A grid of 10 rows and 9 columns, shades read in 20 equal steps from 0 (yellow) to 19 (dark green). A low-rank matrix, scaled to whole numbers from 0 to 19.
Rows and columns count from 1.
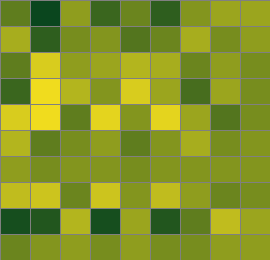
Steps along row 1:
up down up down up down down same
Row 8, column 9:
10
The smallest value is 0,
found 2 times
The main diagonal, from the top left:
12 16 8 9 9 9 9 11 7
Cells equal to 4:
3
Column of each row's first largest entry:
2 2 1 1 8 2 2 3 1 1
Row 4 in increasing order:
0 2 5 7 7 9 10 14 15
